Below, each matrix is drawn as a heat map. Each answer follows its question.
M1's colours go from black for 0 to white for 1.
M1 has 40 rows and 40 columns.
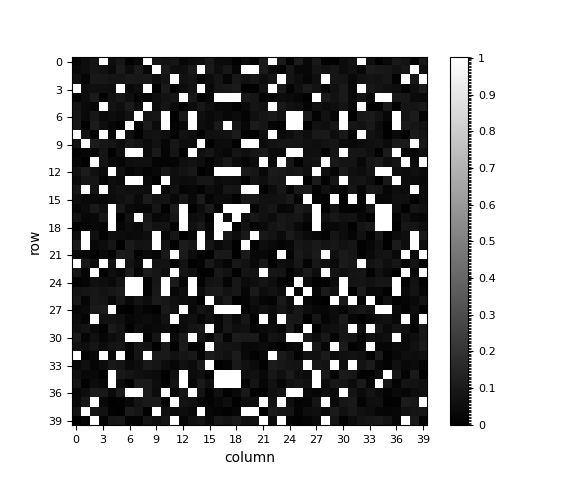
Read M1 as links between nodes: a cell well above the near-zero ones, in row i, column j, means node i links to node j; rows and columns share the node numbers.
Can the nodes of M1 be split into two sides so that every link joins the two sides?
no
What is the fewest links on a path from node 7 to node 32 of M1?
6
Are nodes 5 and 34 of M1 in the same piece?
yes
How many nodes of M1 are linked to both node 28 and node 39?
5
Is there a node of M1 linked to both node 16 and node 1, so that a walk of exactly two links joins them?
yes
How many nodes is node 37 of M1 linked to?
6
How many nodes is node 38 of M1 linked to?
5
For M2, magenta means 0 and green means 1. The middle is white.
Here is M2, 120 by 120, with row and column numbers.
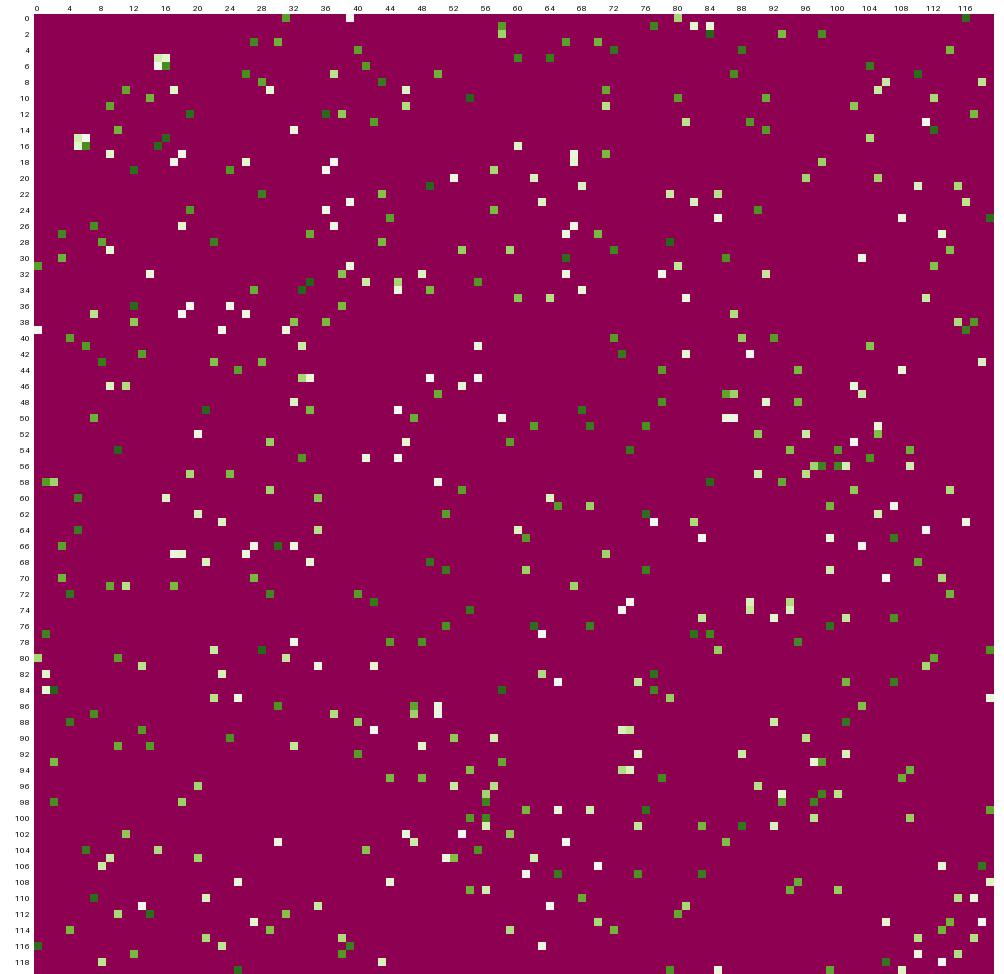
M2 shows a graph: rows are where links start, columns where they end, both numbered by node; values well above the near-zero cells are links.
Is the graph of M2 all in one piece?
yes
